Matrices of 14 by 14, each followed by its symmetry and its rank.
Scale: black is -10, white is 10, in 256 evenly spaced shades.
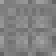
symmetric, rank two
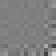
symmetric, rank one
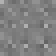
symmetric, rank three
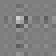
symmetric, rank one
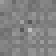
symmetric, rank three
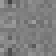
neither, rank three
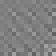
symmetric, rank three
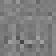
neither, rank three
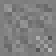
symmetric, rank three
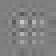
symmetric, rank one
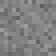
neither, full rank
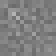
symmetric, rank three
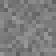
neither, full rank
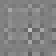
symmetric, rank two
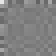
symmetric, rank two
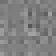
neither, rank three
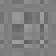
symmetric, rank one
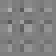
symmetric, rank one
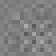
symmetric, rank three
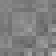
symmetric, rank two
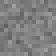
neither, full rank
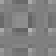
symmetric, rank one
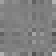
symmetric, rank two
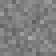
neither, full rank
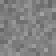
neither, full rank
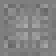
symmetric, rank two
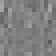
neither, rank three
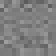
neither, rank three
